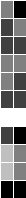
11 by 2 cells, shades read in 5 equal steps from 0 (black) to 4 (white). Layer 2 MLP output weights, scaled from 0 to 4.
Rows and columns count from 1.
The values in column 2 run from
0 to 4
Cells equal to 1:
7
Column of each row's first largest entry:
1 2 1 1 1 1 1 1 1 1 1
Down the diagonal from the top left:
2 2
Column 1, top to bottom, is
2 1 1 2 2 1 4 1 3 3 0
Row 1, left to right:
2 0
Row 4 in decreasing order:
2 2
